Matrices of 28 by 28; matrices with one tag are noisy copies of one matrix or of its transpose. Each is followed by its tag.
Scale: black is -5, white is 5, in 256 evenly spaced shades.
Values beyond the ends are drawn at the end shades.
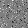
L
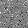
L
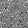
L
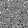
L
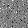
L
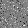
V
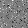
L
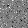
L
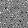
L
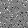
L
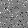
L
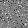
V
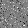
V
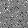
L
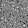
V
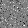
V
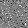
V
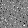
V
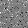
L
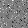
L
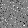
V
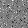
L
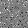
L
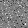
V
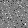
V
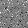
L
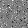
L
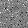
L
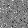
L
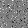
L
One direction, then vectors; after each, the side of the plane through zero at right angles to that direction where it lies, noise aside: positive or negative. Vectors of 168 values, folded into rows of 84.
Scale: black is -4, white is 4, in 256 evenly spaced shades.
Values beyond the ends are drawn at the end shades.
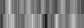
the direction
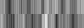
negative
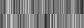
positive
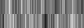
positive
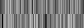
positive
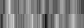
positive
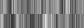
negative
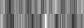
negative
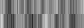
negative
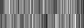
positive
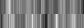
positive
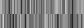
negative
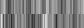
negative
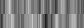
positive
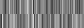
positive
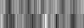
negative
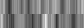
negative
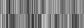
negative
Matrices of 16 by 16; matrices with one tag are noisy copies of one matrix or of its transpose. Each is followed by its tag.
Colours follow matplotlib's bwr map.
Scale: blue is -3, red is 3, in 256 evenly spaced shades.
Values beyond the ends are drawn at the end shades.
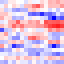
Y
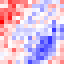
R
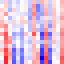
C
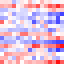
C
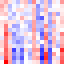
C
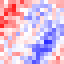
R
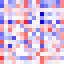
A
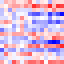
C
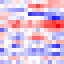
Y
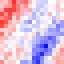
R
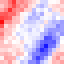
R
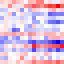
C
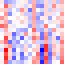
C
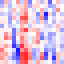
Y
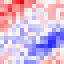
R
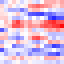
Y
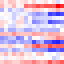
C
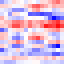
Y
